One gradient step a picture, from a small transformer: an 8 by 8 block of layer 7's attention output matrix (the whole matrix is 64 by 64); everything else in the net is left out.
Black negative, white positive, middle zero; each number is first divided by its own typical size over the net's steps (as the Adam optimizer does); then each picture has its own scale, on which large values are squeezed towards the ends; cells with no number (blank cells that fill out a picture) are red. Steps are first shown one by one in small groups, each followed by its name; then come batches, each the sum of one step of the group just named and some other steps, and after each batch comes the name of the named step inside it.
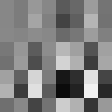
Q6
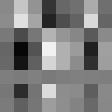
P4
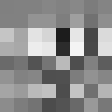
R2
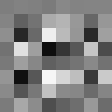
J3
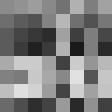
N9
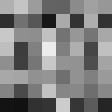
P4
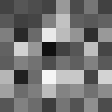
J3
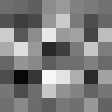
J3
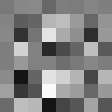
J3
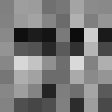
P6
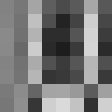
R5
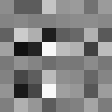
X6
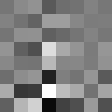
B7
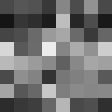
X6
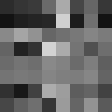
X6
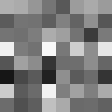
X6
